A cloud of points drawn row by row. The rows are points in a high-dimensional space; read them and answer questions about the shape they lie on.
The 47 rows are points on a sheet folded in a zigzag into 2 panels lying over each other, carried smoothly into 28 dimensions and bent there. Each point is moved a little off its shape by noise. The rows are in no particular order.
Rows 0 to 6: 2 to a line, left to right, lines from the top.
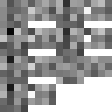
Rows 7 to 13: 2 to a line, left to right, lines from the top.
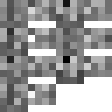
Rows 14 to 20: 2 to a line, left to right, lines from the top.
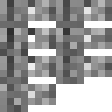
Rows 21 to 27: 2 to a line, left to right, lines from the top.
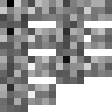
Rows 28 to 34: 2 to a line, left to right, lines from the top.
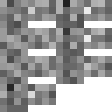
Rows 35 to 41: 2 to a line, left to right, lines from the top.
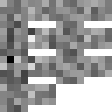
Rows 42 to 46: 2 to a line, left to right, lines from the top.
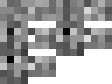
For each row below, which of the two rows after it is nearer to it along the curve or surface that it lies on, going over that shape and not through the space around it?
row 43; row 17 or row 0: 0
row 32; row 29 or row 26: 29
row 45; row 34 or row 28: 34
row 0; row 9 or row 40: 9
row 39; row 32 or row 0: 0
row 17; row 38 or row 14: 38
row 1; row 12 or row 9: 9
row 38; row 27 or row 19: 27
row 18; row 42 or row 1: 1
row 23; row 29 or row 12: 12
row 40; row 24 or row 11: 24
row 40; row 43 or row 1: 1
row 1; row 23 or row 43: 23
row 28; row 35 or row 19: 35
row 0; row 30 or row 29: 29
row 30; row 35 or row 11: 35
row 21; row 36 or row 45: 45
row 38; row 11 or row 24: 24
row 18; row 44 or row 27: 44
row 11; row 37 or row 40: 37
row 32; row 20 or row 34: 20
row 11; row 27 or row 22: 27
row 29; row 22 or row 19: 22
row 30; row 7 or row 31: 31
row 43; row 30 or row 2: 2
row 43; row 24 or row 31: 24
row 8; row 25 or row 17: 17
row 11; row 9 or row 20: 9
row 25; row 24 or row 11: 24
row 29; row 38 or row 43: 38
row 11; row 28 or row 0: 0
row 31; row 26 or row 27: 27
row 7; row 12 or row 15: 15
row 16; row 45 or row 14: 14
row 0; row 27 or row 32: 27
